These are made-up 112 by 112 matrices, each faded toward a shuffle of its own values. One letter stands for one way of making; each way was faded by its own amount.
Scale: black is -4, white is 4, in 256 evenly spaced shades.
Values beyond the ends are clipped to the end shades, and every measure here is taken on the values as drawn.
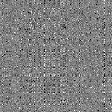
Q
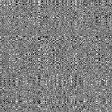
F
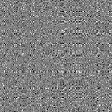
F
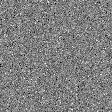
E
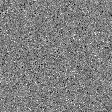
E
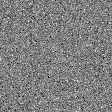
E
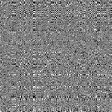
F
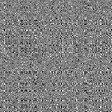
F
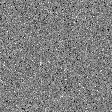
E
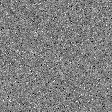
E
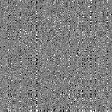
Q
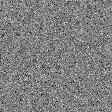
E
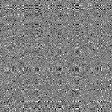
F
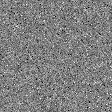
E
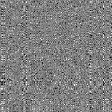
Q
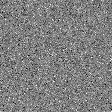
E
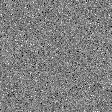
E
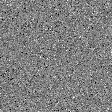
E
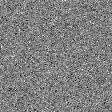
E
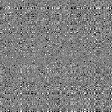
F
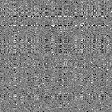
F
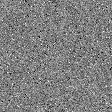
E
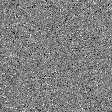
E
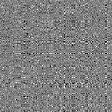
F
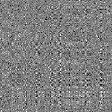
Q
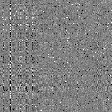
Q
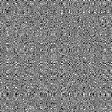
F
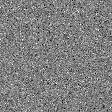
E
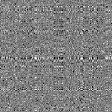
F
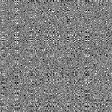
Q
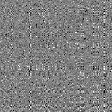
Q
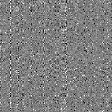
Q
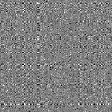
F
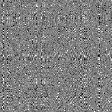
Q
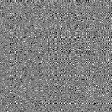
F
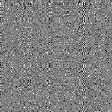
Q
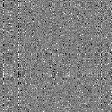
Q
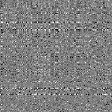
F
